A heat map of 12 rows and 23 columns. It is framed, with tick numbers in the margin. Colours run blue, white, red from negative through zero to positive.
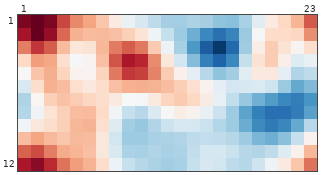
The bottom middle is the smoothest part. The top left is the ninth with the highest average. The histogram is bell-shaped. No lone cell stands out from its neighbours.
